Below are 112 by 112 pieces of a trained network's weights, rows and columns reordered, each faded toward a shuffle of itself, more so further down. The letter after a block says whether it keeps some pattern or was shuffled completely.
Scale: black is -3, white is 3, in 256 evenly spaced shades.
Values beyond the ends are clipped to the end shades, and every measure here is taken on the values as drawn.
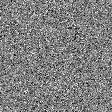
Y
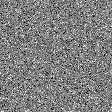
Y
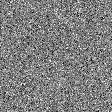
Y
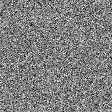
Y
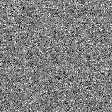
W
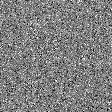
Y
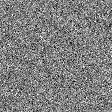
Y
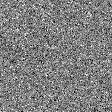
W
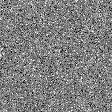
Y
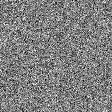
W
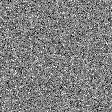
Y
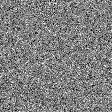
Y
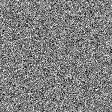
W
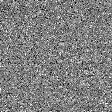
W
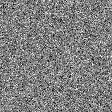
Y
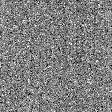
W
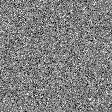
Y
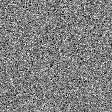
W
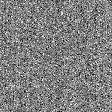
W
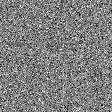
Y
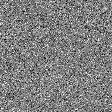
Y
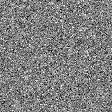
W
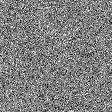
Y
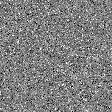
Y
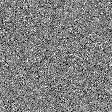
Y
